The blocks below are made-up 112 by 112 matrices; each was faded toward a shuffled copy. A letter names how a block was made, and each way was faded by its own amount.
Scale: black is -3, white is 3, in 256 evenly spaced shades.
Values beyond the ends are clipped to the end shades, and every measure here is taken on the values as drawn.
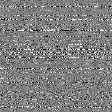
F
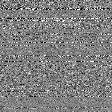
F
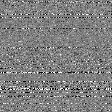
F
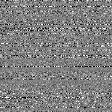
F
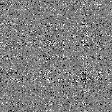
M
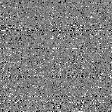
M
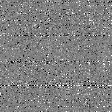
M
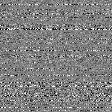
F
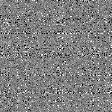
M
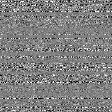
F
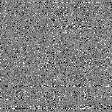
M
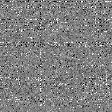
M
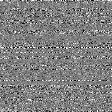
F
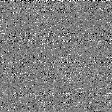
M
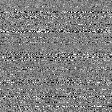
F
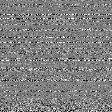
F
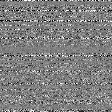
F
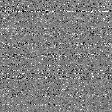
M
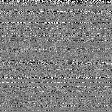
F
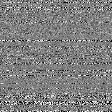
F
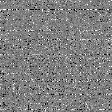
M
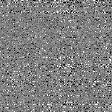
M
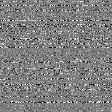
F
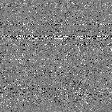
M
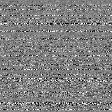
F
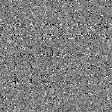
M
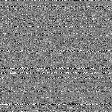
F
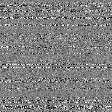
F
